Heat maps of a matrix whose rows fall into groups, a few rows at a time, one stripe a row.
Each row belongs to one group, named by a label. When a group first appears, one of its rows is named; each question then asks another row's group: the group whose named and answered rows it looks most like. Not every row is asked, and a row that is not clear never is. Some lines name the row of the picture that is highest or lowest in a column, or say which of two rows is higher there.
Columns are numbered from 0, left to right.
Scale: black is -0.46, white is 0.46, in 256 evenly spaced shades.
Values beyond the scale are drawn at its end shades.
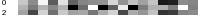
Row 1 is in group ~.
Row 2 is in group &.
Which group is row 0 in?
&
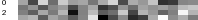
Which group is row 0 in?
&
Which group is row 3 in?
~
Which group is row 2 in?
~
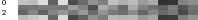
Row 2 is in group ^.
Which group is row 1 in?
^
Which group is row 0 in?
&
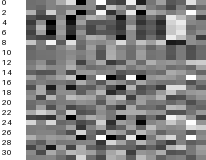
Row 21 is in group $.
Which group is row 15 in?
~
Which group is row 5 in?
$
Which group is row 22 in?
&
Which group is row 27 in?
~
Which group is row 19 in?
&
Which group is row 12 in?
~
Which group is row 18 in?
~
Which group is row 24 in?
~
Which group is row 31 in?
^
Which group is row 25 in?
~
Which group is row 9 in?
^
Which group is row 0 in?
~
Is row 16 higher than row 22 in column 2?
No
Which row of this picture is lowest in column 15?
8
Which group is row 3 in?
$
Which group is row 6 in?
$
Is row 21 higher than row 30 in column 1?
Yes
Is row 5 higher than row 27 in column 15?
Yes
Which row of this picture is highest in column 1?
22
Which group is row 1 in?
^
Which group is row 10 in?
^
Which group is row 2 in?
~
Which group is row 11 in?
^
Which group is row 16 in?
^
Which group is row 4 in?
$
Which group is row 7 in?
$
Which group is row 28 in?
^
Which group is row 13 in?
&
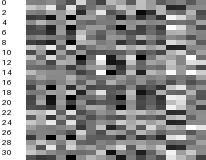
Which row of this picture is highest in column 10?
11
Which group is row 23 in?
$
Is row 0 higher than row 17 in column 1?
No
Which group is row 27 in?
$
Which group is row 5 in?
$
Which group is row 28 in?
&
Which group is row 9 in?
&
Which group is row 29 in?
&
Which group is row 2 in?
~
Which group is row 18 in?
~
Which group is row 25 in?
~
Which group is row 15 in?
&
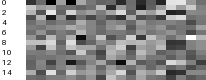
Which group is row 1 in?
~
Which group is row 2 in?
&
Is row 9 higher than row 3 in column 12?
Yes
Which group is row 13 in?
^
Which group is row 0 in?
$
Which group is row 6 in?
^
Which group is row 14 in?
&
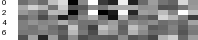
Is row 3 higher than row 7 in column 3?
No
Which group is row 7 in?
$
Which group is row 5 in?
^
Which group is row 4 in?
&
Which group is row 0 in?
~
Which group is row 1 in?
&
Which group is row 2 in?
~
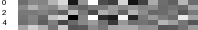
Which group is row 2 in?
^
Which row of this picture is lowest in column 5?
3
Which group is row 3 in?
~
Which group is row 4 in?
$
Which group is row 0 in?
~
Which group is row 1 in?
&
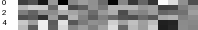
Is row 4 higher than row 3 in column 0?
Yes
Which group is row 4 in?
&
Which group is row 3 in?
$
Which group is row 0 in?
$
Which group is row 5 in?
&
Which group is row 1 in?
&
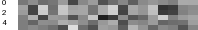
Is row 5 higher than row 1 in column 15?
Yes
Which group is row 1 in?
&
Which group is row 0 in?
~
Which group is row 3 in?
~
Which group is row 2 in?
&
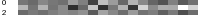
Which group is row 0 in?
^
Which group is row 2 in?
^
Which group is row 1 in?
~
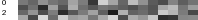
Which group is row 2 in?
$
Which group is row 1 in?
$
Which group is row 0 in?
^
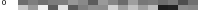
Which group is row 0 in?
^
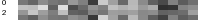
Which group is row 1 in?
&
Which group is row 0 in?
^
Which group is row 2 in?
&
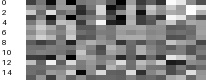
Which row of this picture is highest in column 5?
10
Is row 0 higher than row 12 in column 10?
Yes
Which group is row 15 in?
$
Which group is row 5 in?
&
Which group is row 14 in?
~
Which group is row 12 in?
&
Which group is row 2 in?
~
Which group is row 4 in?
~
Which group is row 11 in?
$
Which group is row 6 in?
&
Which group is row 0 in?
$
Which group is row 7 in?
&
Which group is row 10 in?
^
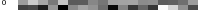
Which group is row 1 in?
$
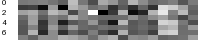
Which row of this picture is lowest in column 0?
1
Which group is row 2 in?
~
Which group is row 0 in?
^
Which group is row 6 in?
$
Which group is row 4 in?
$
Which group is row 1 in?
$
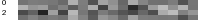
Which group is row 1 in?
~
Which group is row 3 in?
^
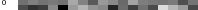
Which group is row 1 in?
$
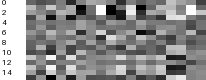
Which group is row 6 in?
~
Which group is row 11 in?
&
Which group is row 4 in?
^
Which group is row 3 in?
$
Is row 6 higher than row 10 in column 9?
Yes
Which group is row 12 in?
^
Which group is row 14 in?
&
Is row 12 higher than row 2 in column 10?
No
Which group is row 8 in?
^
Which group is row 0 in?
$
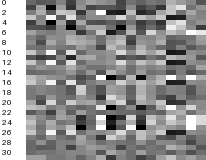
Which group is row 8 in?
&
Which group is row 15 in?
~
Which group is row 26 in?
&
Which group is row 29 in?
$
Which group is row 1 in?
$
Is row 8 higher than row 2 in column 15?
No
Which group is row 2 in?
~
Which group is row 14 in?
^
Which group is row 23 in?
~
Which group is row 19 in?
^
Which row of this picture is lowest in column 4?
5
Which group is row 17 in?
^
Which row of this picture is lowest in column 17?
5
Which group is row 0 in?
$
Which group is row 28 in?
^
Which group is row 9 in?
^
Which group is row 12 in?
&
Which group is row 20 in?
&
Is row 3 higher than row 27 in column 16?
Yes
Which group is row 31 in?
~
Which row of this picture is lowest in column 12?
2
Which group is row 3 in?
&
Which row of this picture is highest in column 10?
25
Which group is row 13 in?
&
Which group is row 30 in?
^
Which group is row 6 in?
~
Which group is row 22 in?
$
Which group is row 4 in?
$
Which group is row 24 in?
~
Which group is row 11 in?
$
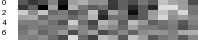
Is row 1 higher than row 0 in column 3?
Yes
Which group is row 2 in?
~
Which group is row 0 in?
$
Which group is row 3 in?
~
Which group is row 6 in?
~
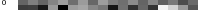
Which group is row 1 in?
$
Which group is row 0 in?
^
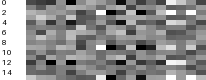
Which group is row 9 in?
~
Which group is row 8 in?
~
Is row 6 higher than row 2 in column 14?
No
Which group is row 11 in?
&
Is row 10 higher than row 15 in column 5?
Yes
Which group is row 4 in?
$
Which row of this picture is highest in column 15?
12
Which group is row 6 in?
&
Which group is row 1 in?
&
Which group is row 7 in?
&
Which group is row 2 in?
~
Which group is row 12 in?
$
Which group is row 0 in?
$
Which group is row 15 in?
~
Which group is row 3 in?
&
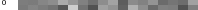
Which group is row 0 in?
&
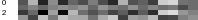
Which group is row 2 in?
$
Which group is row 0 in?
$
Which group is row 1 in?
^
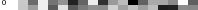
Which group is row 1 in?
&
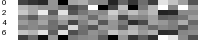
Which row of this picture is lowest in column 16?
5
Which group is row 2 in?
&
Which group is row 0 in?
$
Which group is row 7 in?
$
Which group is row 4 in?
~
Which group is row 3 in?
&
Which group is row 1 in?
~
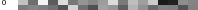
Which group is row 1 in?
^
